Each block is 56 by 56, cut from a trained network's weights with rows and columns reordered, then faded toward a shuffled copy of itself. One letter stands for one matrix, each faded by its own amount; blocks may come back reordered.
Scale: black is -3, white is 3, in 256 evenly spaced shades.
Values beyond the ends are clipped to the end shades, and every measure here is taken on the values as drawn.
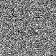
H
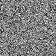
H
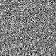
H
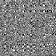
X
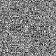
X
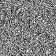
H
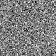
H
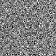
X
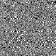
X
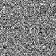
X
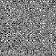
X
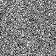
H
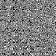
X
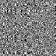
X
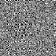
X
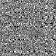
X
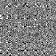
X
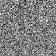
H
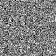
H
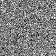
H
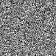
H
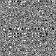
X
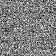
H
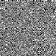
X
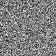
H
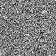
H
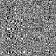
X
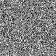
H
